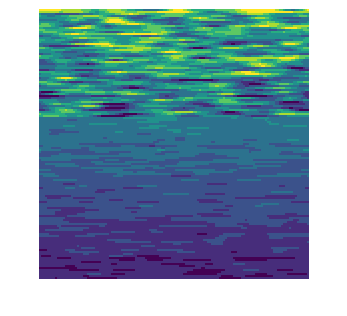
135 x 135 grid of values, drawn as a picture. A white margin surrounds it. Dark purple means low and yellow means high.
Slope: up to the top. Seam: horizontal, 40% of the way down, the bottom part calmer. Grain: streaks across.
